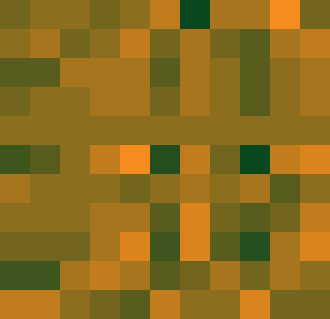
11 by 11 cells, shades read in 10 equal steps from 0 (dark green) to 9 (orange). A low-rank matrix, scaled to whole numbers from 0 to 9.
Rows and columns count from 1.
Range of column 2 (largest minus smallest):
5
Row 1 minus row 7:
-2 0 0 -1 1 2 -6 1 0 6 -1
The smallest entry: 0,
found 2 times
